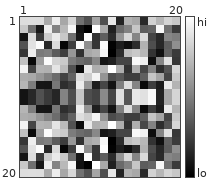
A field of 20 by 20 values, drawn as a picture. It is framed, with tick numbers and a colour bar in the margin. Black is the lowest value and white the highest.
Average level on the scale: 50%. Grain: fine. Mirror symmetry: top to bottom. Calmest part: middle left.
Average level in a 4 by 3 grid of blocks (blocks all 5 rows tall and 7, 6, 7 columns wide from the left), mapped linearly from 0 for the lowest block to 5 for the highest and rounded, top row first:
5 0 2
1 2 3
1 2 3
5 0 2
